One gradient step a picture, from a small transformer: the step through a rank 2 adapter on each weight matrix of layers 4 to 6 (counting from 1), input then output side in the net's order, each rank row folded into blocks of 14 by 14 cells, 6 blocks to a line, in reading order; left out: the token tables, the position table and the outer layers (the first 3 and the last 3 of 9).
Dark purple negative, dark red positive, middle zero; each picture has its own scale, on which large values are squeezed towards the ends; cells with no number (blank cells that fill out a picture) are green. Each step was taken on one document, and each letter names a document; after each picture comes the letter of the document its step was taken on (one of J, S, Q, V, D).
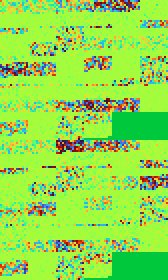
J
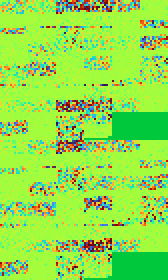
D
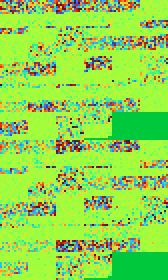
D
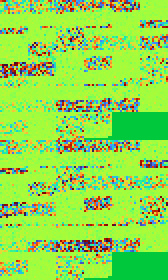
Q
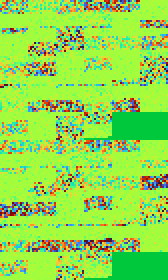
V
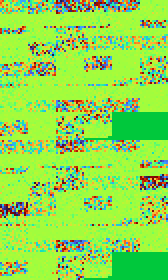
J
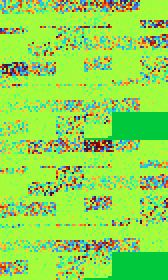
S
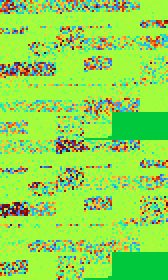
Q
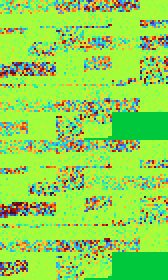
V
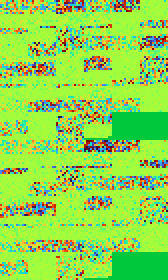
V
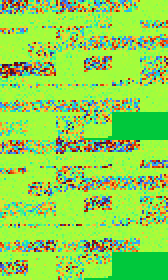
S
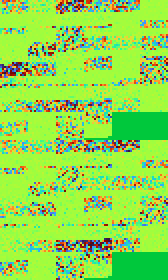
V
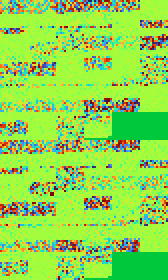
Q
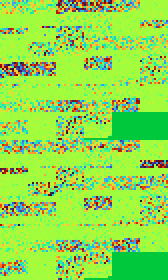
S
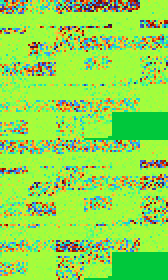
Q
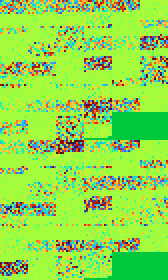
D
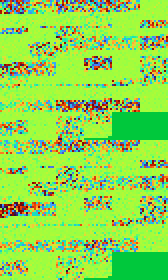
S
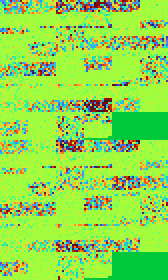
Q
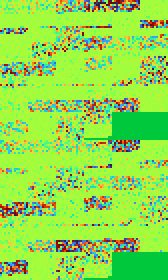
J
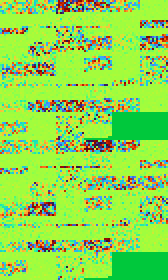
V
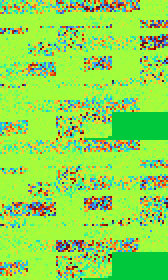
D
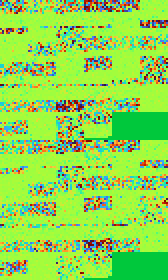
D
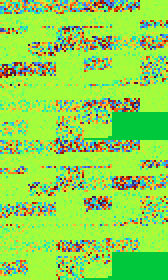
Q
